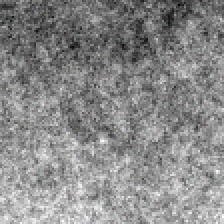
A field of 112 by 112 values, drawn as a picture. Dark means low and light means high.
Grain: blotchy. Slope: up to the bottom. Histogram: bell-shaped. Stripes: none. Odd rows or columns: none.
